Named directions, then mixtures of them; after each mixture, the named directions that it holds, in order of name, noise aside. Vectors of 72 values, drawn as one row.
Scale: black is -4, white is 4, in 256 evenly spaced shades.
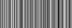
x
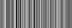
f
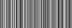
f, x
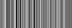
f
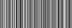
f, x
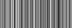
f, x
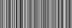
f, x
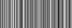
x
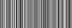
f, x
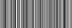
f, x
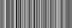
f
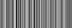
f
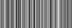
f, x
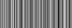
x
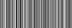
f, x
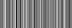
f, x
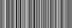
f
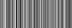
f, x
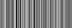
f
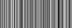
x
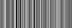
f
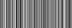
f, x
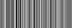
f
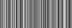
f, x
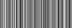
f, x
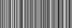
x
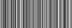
f, x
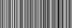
x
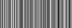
x
